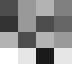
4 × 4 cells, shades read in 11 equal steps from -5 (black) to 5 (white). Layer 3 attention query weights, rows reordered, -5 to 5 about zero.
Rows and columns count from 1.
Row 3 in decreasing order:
2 2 1 -2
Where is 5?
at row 4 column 1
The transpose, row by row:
-2 -3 2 5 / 1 1 -2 4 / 2 -2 2 -4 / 0 -1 1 4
